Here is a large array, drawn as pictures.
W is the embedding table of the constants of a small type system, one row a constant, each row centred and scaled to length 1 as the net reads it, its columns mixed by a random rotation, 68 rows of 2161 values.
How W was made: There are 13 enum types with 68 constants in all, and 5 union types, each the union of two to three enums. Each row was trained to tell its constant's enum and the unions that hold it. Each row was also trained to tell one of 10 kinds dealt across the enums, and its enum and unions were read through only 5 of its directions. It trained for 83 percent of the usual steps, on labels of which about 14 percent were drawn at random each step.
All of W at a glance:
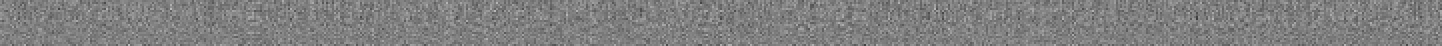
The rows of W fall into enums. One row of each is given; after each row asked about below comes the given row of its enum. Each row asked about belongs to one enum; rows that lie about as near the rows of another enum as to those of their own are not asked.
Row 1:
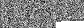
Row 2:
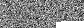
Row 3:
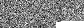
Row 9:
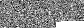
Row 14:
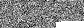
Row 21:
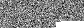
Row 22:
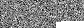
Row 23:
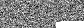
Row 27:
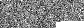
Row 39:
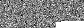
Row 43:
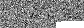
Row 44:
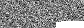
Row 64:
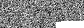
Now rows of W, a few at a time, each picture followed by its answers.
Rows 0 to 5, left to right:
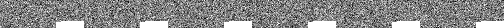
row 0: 44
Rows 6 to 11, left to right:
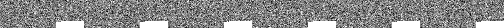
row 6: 44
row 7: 1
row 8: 1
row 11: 1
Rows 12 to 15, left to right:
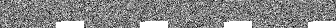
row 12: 1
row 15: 23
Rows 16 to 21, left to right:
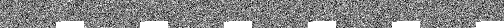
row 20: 27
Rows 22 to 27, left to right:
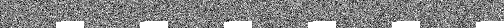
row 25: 23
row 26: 27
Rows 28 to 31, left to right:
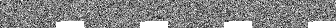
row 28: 27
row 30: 23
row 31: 44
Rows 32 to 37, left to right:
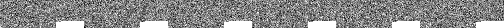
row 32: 43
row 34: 44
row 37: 39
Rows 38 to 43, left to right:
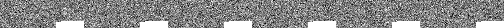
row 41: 39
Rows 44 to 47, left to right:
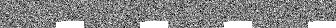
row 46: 21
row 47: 43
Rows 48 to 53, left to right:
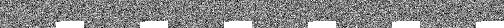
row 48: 21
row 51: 43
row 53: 39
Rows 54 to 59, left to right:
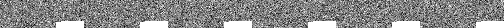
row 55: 3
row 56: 27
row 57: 39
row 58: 43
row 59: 44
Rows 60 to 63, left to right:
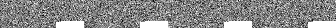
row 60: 22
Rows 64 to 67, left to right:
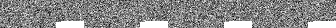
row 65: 43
